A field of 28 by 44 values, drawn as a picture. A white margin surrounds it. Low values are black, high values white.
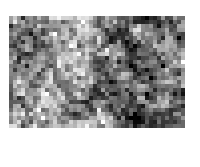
Grain: blotchy. Ninth with the lowest average: bottom right. Average level on the scale: 50%. Histogram: bell-shaped.
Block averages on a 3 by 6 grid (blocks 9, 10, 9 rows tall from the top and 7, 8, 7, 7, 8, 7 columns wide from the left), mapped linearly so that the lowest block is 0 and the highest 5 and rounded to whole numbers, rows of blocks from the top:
245212
344213
453201
